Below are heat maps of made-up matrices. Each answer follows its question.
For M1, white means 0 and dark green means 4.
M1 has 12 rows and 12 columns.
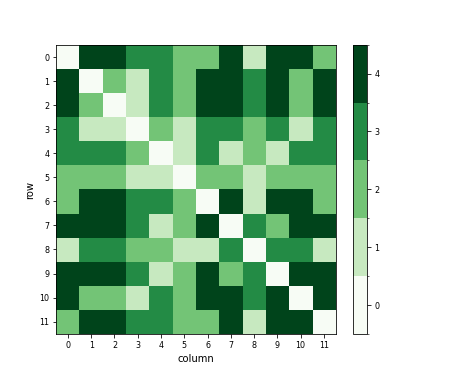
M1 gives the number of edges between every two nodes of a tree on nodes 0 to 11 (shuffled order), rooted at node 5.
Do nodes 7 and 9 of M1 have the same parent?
yes
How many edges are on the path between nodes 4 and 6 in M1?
3
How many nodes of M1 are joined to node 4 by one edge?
3
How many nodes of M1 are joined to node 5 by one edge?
3
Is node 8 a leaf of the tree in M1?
no
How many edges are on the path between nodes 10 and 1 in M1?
2
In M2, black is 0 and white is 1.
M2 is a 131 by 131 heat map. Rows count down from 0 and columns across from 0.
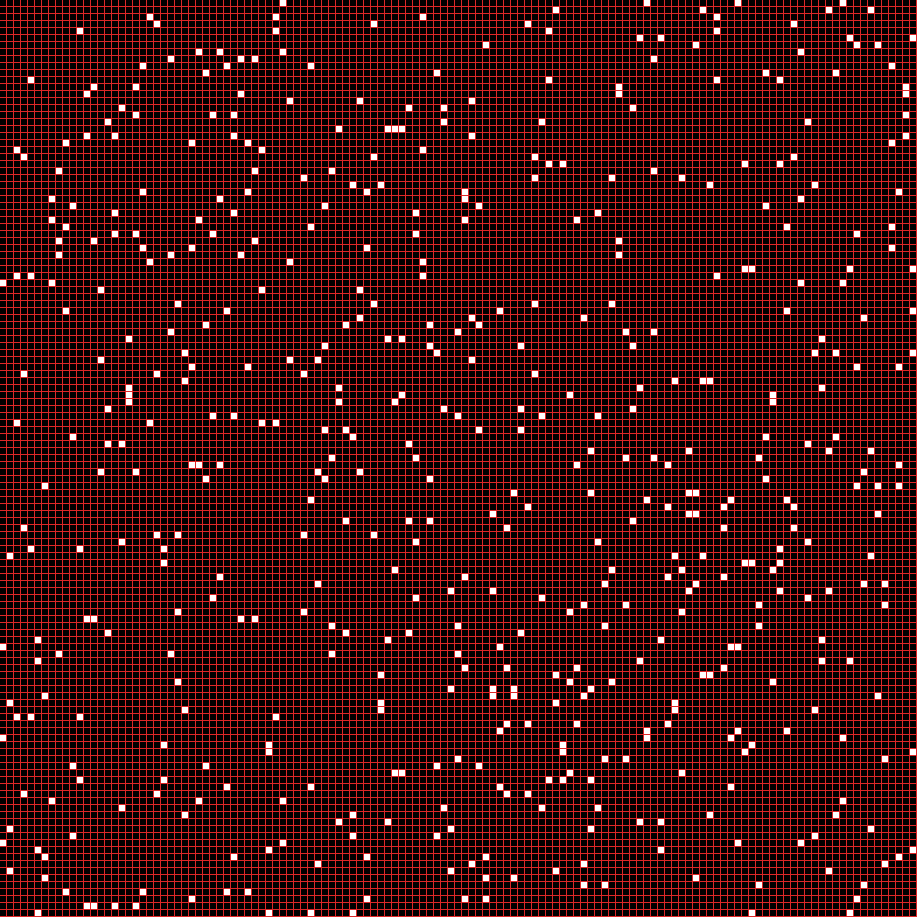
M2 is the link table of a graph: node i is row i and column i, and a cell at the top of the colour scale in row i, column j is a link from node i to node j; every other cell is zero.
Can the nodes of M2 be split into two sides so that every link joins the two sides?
no
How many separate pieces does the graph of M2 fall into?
2
